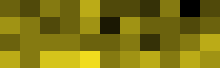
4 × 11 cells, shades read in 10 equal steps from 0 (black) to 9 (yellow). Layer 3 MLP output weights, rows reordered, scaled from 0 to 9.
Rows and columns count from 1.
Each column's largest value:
7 5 8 8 9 5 6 7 5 7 7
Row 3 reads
4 5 5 5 4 4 5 2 4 5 7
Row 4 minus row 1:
3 2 3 4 2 2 3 5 0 7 3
